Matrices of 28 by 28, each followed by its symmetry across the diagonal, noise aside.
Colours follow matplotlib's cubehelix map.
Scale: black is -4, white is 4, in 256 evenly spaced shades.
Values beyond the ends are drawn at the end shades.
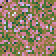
symmetric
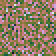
antisymmetric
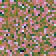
neither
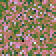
neither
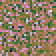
antisymmetric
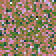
neither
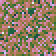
symmetric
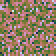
antisymmetric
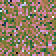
antisymmetric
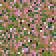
antisymmetric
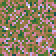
symmetric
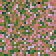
neither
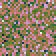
neither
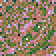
symmetric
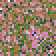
symmetric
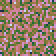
symmetric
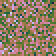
antisymmetric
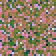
neither
